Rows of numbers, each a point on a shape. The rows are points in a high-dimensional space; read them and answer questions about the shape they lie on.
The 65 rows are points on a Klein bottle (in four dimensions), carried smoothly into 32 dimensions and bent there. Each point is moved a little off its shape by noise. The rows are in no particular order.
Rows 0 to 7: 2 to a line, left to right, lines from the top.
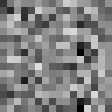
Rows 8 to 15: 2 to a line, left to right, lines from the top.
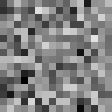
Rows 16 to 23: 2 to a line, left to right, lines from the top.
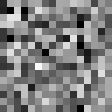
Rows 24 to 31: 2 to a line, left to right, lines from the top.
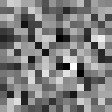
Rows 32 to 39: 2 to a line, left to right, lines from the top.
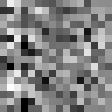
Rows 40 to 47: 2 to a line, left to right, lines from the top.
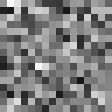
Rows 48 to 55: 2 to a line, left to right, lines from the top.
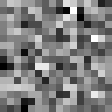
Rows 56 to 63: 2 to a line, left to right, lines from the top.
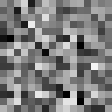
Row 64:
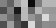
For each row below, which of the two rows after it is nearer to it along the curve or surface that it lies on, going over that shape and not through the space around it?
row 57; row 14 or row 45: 14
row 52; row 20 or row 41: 20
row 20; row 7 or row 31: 31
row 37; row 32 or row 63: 32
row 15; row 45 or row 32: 45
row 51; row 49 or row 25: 25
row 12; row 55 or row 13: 13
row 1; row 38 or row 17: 38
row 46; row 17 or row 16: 16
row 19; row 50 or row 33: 50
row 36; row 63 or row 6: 63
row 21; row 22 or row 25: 25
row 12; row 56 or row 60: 56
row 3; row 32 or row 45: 45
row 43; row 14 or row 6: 14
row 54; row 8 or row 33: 33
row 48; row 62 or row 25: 62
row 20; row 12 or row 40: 40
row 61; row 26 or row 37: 26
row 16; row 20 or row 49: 49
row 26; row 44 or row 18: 44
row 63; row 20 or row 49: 49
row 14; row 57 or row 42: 57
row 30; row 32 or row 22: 32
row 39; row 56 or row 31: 56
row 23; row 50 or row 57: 50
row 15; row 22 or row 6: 22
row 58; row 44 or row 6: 44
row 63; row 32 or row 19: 19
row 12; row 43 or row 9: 9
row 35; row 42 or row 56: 42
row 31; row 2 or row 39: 2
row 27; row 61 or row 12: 61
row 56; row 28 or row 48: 28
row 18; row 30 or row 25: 30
